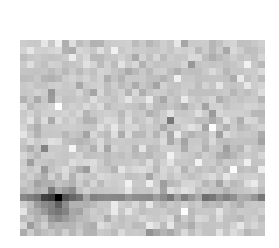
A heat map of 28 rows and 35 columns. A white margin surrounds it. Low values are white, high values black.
The values are skewed, with a long tail toward high values. One bump rises in the bottom left. The bottom left is the ninth with the highest average. Row 23 differs from the rows beside it.
